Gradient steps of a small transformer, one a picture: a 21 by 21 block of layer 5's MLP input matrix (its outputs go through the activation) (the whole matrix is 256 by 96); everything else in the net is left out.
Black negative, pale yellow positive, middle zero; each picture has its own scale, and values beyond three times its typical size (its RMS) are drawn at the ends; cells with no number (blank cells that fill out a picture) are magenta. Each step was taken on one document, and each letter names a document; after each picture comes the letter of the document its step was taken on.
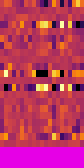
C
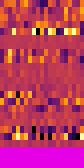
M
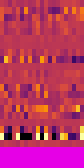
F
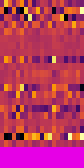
F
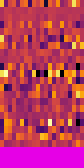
C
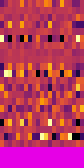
C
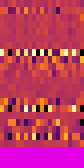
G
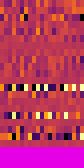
F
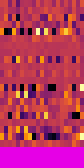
F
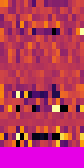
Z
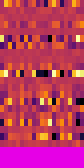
C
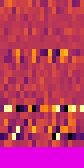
G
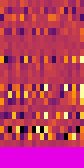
F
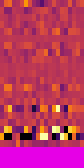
G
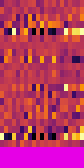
M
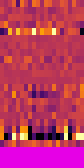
M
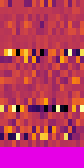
G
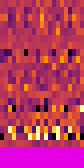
G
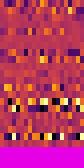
G
